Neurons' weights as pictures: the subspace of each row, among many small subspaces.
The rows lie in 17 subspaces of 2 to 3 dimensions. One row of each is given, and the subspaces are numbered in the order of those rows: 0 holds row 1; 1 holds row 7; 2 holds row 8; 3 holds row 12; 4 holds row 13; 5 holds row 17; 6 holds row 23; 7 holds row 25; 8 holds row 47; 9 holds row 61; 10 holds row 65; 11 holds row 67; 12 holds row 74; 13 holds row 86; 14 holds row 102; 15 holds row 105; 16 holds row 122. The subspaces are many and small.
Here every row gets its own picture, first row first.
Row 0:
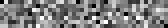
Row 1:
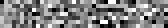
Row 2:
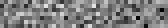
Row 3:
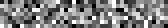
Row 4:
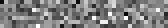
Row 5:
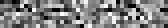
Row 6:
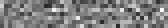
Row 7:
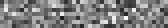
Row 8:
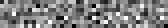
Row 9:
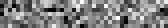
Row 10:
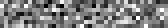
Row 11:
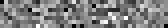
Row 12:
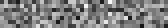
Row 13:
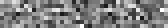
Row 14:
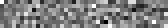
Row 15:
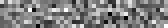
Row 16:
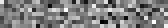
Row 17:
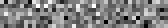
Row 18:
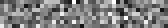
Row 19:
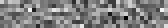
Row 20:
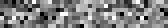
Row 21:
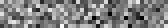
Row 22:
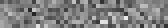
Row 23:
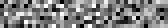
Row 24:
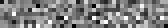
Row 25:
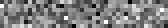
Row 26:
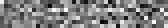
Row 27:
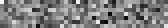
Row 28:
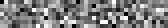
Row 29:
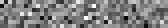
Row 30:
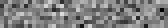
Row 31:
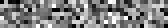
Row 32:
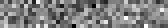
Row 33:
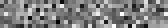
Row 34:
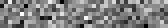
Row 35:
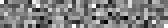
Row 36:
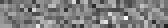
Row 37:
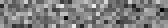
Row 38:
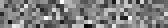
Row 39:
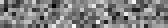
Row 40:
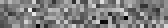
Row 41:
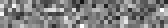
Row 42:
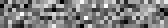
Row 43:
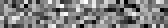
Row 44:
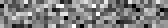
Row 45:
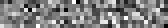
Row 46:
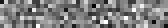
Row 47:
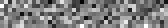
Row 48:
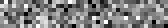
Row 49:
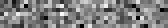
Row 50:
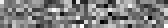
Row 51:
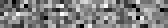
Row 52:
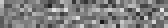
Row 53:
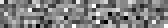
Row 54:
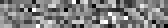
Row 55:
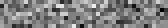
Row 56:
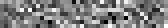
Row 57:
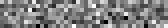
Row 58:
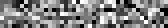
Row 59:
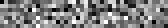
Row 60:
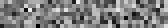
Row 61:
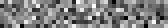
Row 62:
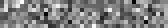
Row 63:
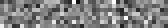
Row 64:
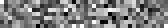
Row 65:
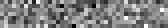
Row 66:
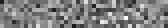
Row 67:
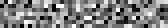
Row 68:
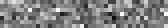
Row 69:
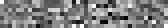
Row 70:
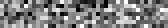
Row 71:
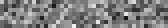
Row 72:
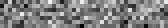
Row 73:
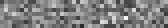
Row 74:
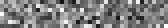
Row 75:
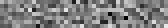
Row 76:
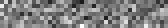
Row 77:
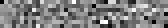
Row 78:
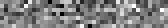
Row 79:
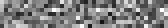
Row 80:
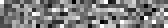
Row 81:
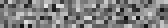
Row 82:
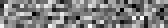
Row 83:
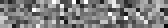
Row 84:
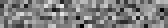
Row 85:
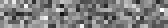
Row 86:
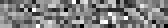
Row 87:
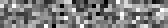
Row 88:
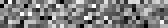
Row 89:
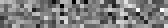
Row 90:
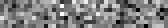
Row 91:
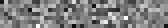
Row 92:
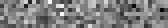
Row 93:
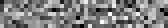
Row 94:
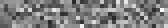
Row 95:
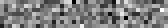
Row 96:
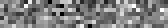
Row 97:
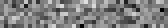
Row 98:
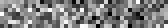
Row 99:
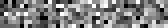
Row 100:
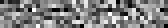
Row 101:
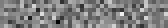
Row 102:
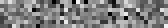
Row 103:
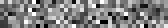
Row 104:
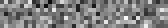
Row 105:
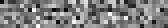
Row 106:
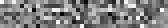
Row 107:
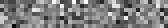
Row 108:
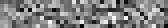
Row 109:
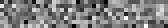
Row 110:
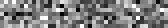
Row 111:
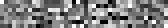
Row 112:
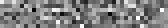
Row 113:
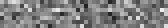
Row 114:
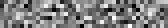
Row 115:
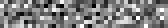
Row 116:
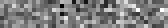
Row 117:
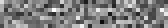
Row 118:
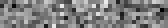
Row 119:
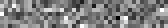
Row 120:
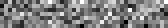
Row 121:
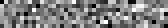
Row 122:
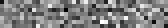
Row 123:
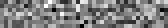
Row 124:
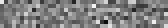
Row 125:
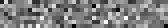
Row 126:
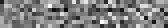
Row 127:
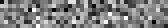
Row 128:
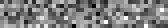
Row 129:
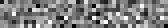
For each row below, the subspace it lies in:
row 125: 11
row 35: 5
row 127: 15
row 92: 1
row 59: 15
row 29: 8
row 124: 0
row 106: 15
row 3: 9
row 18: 9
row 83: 14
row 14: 0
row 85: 3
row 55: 7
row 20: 3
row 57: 13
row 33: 3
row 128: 13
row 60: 14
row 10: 6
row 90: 14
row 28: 12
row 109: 14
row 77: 0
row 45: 14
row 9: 12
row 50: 5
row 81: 11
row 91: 11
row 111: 5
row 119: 12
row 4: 8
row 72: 8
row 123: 5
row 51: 4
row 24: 2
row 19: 4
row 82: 0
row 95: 9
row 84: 6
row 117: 2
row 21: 8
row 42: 12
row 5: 4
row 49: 4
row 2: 6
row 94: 7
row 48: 15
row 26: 16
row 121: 0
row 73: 1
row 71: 1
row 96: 1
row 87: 9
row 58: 1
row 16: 16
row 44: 7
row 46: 16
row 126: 16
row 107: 14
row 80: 0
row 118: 9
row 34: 8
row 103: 10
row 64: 11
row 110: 3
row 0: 12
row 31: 3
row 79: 2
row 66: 2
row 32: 10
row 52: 16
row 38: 12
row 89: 14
